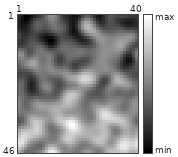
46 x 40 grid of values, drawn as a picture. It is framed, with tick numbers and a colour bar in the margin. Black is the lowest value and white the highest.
Ninth with the lowest average: top left. Lone odd cells: none. Odd rows or columns: none. Average level on the scale: 50%. Slope: up to the bottom. Grain: blotchy.
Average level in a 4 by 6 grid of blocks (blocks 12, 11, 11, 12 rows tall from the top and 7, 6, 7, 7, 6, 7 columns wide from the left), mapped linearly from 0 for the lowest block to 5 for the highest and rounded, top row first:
010221
222331
234333
445455
